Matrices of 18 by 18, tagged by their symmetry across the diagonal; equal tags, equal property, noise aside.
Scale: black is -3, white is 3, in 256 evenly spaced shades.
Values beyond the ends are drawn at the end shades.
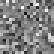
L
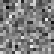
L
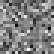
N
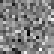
L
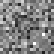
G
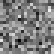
L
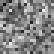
G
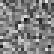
N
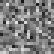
L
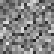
G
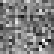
N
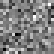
N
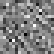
N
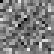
G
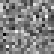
L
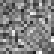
G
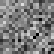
G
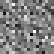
N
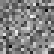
G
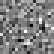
N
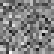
L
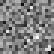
G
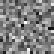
N
